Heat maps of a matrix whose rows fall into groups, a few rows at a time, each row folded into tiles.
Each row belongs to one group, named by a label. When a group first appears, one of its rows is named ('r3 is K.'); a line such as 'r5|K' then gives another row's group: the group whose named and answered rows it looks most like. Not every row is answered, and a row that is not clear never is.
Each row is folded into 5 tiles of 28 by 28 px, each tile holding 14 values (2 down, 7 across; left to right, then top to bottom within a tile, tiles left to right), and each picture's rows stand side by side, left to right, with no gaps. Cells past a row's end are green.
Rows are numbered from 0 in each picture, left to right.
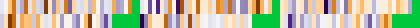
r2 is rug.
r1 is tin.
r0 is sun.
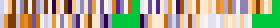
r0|sun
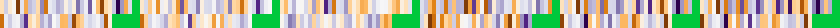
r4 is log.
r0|log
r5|log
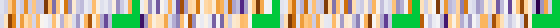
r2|sun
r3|log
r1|tin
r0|sun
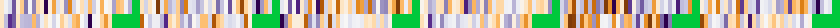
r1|log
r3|rug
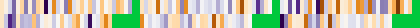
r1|log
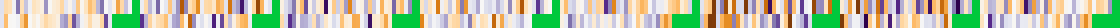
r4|rug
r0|tin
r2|rug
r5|sun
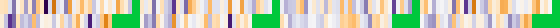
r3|rug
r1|rug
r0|rug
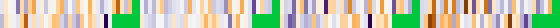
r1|rug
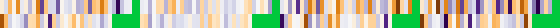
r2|tin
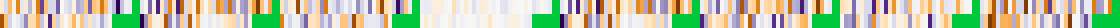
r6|rug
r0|log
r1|tin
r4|tin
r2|log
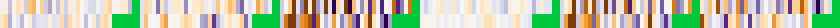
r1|tin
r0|rug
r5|log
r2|sun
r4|sun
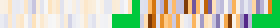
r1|sun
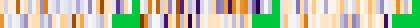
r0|log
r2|tin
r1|log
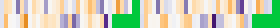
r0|tin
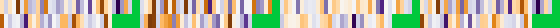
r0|log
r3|log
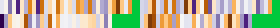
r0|tin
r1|sun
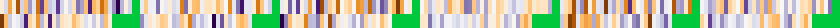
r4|sun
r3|rug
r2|tin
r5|rug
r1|tin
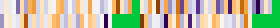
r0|tin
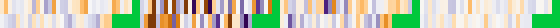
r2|rug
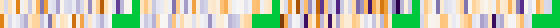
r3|tin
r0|log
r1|rug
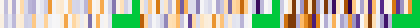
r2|sun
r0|rug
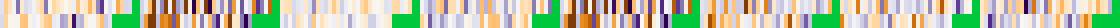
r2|rug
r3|rug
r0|tin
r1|sun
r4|sun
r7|rug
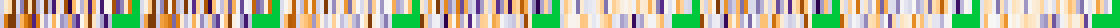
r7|tin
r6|log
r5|log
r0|sun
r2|sun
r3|log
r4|tin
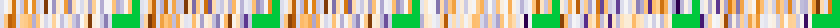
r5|tin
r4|log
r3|tin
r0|sun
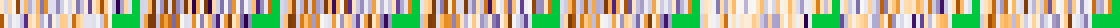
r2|sun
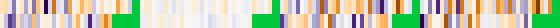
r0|rug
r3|tin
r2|tin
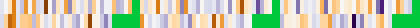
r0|sun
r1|log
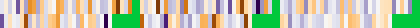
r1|log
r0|tin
